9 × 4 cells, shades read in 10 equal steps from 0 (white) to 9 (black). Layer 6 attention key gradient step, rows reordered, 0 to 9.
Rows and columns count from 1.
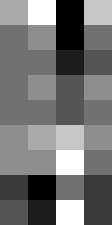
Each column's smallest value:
3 0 0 2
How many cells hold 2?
2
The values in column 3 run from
0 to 9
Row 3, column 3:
8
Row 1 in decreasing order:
9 3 2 0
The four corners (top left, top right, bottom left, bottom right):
3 2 6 7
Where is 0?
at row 1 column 2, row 7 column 3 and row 9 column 3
